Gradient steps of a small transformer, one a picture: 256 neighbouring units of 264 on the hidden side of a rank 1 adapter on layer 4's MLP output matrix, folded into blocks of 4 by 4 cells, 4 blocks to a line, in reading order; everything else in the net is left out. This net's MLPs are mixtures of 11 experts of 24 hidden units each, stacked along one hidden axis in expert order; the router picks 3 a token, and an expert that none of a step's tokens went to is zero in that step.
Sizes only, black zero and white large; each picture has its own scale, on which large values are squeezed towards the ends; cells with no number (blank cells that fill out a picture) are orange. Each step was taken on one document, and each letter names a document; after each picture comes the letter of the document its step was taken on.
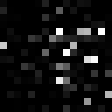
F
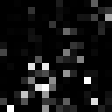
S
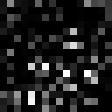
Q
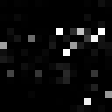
F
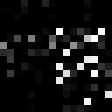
F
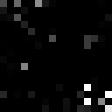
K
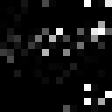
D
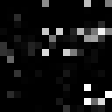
D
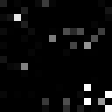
K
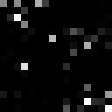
K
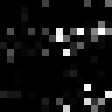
D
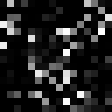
S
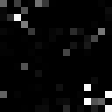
K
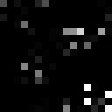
K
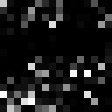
Q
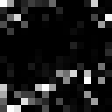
Q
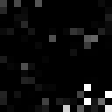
K
